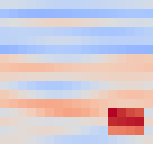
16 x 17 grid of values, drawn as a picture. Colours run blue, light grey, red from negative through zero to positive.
Odd patch: higher, in the bottom right. Ninth with the highest average: bottom right. Roughest part: bottom right. Grain: streaks across.
